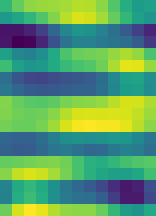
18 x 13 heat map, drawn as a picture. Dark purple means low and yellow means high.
Stripes running across repeat 4 times from top to bottom. No overall slope runs across the table. There are no lone odd cells.
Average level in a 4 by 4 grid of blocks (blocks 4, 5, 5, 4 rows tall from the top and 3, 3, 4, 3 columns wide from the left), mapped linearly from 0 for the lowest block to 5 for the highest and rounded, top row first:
0 3 4 1
2 2 3 5
3 4 4 4
5 4 2 0
